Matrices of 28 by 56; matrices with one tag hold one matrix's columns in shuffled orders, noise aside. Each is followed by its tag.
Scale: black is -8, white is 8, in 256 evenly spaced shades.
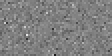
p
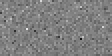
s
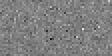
s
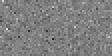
s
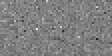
s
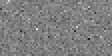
s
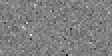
p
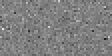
s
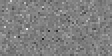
s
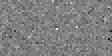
s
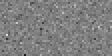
p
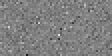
p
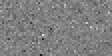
p
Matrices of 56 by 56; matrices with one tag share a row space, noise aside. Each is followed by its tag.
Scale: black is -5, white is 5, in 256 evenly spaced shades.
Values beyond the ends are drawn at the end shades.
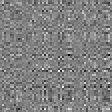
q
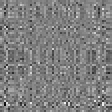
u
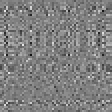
u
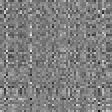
u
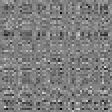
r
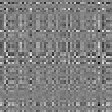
u
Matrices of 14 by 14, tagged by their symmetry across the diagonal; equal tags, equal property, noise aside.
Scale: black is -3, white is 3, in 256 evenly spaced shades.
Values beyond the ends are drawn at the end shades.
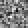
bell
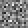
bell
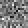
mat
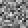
mat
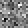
bell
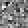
bell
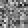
bell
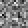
bell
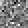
mat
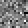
mat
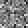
bell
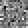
mat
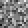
bell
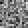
mat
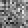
bell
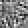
bell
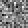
bell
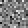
bell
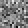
mat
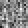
mat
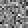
mat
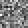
mat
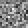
mat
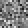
bell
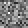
mat
